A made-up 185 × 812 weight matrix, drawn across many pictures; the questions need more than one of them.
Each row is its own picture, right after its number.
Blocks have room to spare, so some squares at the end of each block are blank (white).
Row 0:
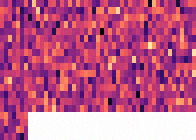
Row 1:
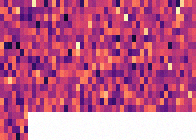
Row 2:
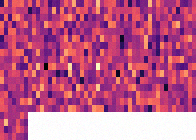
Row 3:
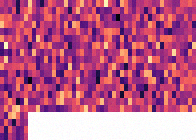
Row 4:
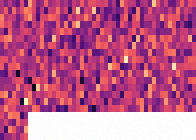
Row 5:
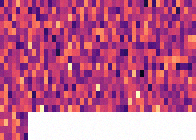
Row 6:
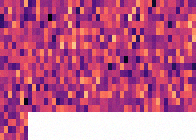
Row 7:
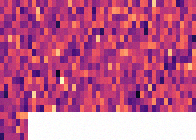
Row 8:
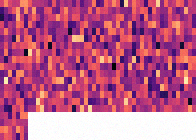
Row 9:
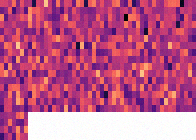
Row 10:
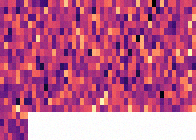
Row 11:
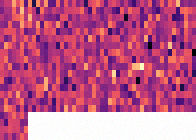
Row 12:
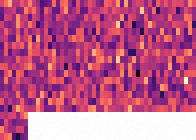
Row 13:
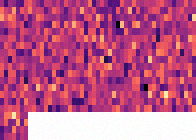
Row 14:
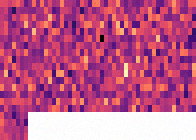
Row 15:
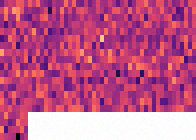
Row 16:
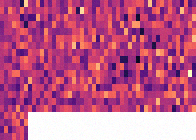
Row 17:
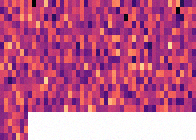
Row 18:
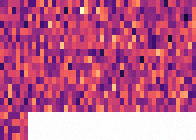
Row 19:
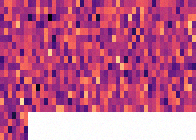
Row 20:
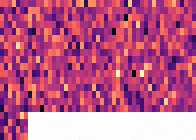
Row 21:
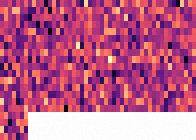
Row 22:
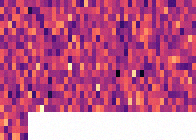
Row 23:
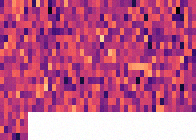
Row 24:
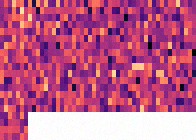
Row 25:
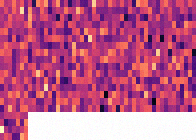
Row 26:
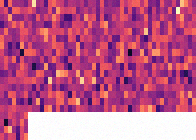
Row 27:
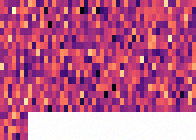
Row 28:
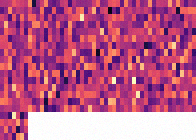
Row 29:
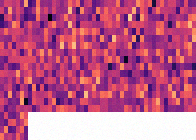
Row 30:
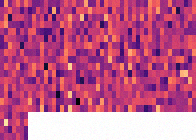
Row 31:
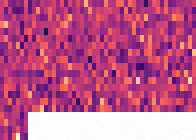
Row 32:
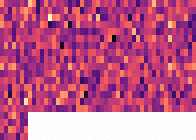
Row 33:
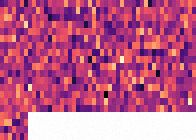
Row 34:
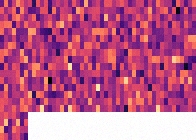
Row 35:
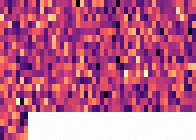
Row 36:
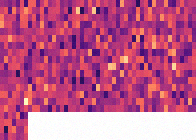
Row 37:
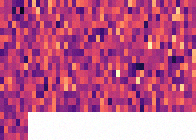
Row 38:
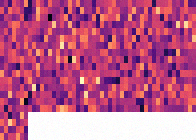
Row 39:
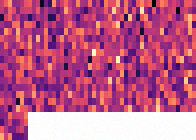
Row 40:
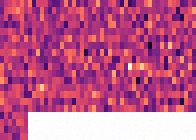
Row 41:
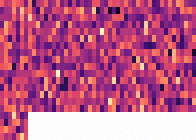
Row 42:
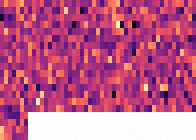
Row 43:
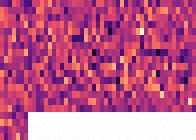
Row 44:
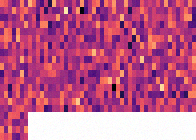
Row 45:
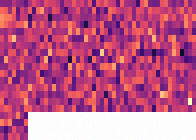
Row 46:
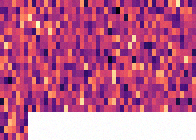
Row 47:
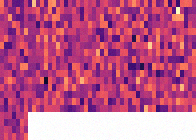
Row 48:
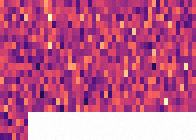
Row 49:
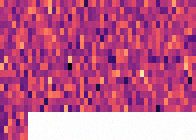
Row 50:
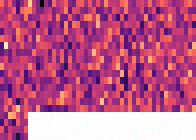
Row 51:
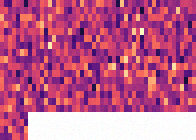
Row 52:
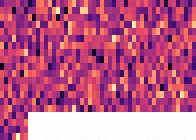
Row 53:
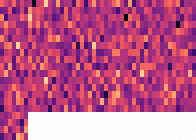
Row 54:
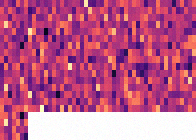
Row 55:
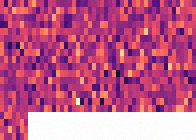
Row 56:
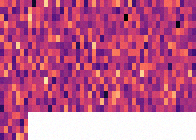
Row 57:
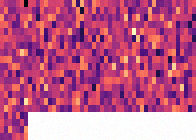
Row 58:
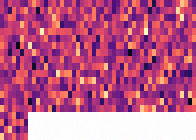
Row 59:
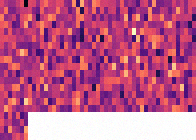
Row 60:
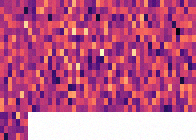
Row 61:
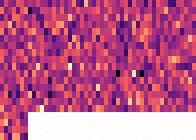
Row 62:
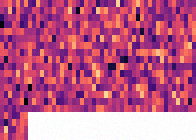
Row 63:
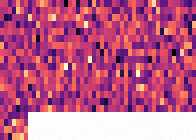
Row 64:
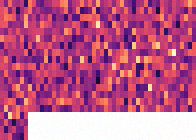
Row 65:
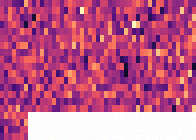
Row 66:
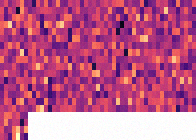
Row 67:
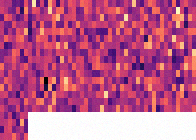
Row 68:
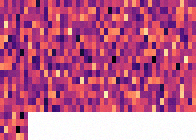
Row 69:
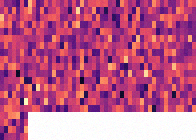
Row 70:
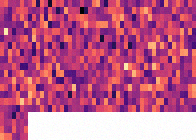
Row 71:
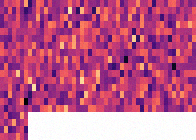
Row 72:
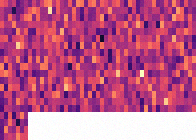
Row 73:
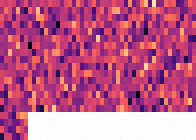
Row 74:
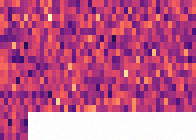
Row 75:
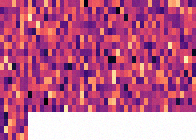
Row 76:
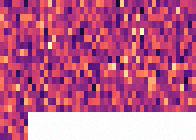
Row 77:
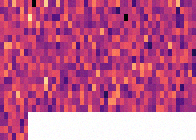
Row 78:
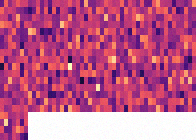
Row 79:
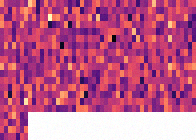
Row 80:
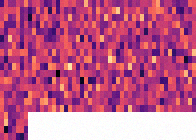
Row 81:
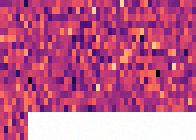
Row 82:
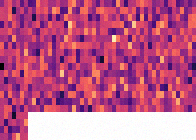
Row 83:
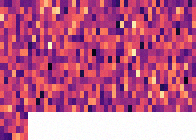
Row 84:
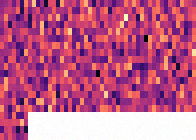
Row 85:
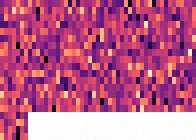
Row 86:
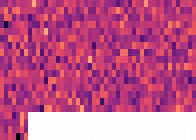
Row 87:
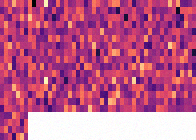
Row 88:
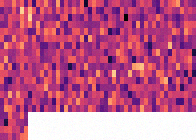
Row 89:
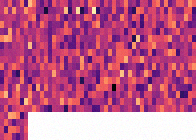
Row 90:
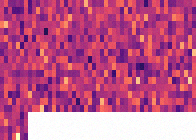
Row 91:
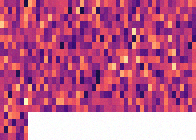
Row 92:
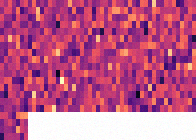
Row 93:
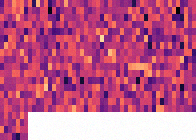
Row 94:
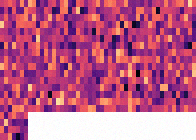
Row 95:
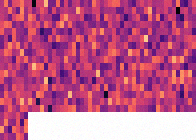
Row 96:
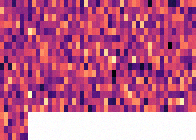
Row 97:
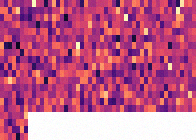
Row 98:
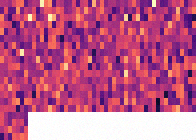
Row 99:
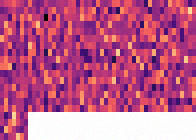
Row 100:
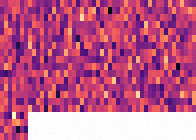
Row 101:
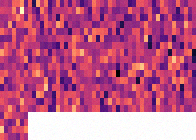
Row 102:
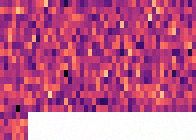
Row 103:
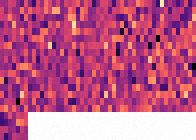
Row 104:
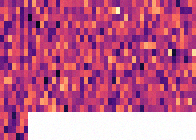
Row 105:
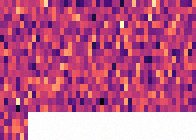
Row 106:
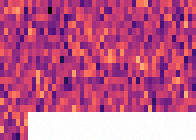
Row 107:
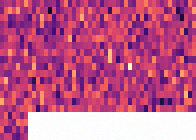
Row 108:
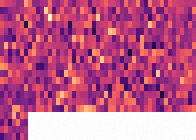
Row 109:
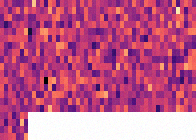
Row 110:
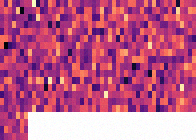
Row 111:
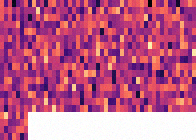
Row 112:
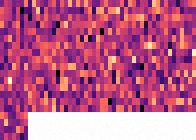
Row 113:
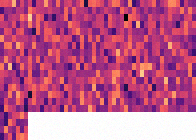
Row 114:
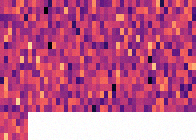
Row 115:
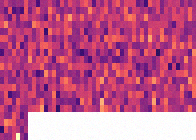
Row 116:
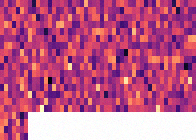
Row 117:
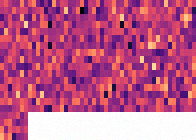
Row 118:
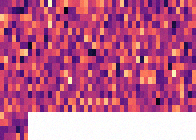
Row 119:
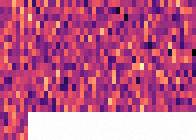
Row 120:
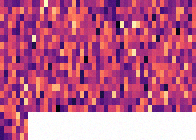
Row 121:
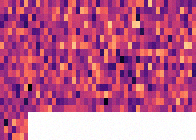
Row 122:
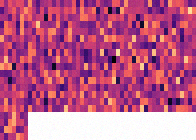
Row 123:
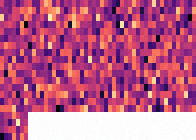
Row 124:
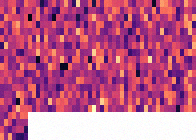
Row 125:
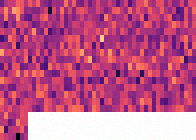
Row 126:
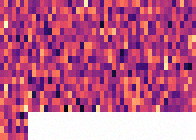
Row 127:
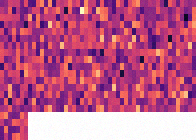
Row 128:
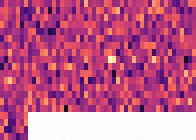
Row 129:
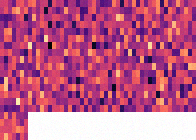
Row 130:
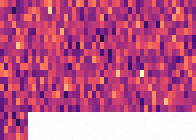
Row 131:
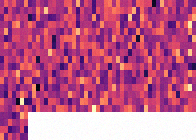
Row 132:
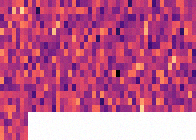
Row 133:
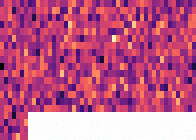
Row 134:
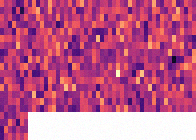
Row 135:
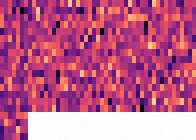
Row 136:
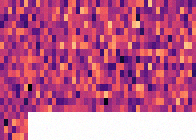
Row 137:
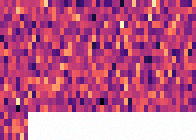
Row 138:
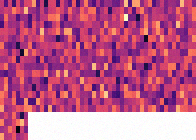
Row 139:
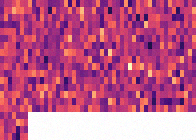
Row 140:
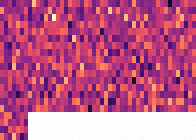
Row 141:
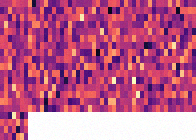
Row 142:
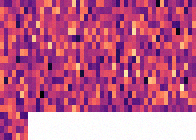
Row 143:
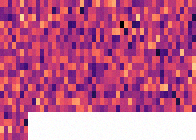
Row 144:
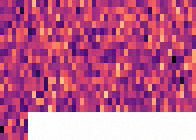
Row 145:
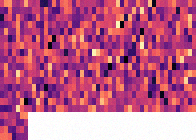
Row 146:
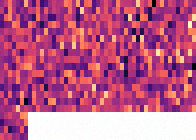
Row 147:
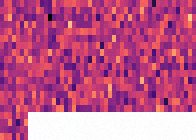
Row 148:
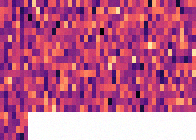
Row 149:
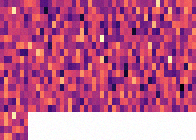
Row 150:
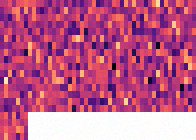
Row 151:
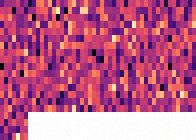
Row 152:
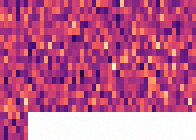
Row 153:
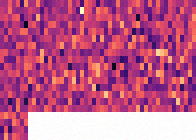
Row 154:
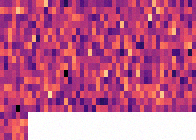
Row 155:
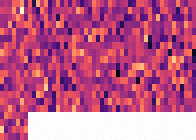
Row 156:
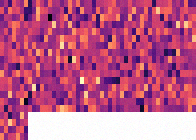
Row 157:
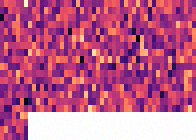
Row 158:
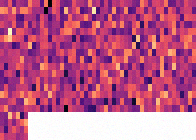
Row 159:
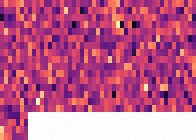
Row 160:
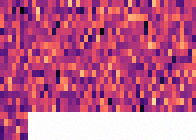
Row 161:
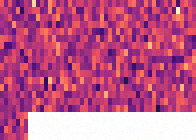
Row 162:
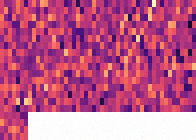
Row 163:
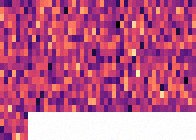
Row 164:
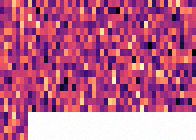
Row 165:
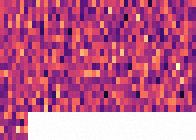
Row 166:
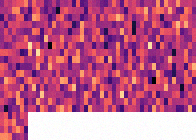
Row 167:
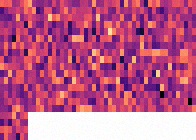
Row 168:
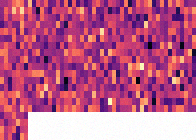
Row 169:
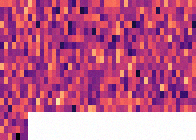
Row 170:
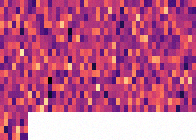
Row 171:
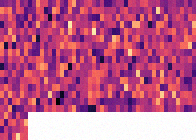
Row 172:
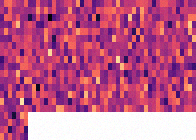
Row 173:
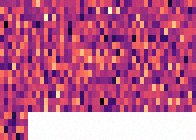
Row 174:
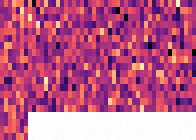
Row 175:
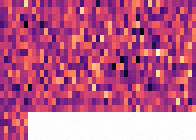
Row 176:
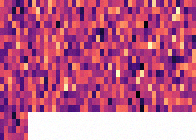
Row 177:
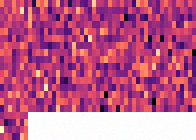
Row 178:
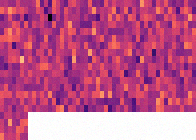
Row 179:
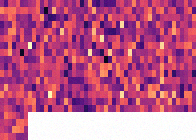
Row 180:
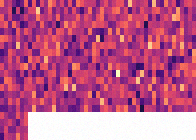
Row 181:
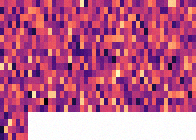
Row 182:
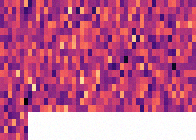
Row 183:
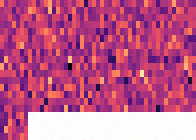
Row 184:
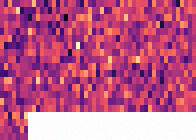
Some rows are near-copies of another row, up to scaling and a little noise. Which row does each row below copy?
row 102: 154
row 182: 71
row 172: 19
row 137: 105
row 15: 125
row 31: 90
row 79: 32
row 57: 59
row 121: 136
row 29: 6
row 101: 155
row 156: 38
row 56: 53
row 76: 51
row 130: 72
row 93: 23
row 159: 42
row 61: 22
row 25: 177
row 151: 52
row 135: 160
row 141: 28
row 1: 97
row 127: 18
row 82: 133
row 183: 49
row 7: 92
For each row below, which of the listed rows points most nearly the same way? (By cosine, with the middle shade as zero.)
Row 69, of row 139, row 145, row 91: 91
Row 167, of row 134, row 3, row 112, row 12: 12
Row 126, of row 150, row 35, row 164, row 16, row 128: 128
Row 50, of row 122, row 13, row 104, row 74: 13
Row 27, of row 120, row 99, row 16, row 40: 120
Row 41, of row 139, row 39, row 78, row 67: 139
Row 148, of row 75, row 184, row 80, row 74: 80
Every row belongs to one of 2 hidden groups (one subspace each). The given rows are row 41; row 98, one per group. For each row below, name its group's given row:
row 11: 41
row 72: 41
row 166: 98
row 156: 98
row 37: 41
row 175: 98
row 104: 41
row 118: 98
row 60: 98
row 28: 41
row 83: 98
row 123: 98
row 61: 41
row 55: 41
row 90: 41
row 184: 41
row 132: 41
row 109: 41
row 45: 98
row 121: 98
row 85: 41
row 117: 98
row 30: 41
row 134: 41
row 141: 41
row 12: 98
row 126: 41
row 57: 98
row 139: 41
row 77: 41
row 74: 98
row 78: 41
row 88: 41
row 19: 98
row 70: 98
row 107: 41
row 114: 98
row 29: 98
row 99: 41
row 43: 98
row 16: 98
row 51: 98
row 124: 98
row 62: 98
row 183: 41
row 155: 41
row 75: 41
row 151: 98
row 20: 41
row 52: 98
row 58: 41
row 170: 41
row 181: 41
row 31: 41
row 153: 98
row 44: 98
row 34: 41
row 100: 41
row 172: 98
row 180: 41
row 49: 41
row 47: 41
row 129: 98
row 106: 41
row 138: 41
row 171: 98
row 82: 98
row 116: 41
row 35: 98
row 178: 98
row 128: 41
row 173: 41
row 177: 41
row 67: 41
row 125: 41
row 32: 98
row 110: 41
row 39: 98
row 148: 41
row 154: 98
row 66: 41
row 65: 98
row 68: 41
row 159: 98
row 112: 41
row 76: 98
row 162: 98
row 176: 41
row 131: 98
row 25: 41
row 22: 41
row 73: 41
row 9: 41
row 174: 41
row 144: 41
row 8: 98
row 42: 98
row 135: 41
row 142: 98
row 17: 41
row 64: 98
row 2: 41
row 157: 98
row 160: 41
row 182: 98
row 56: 41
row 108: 98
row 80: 41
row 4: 98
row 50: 98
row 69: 98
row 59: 98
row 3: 98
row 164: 41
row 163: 98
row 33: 98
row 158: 98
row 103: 98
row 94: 98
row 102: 98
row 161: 41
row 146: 98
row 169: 98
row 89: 98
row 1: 41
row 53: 41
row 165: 41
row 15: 41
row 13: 98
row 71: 98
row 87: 41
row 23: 41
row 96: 41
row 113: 41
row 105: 98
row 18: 98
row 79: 98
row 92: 41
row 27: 98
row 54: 41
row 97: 41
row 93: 41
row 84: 41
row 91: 98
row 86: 41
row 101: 41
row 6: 98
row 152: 98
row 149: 98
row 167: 98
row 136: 98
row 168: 41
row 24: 41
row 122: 41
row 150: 98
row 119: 41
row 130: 41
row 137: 98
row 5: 41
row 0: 41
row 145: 98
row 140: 41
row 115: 41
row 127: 98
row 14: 98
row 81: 98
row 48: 98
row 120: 98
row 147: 98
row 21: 41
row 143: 98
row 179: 98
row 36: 98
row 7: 41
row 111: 41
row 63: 98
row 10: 98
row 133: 98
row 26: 41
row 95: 41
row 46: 41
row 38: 98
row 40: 41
